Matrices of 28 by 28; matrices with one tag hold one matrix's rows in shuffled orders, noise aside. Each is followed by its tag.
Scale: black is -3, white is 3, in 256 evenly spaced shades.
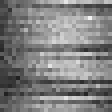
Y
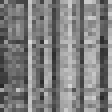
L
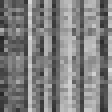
L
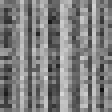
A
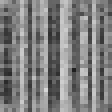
A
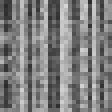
A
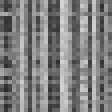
A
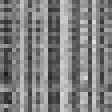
A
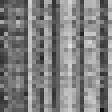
L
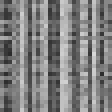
A
